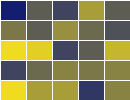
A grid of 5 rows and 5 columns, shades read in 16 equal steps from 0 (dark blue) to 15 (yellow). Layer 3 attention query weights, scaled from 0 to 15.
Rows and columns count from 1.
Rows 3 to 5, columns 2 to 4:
14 3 5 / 6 8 7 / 10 10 2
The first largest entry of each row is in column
4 3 1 3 1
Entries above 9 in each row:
1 0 3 0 3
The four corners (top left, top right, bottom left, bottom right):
0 5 15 8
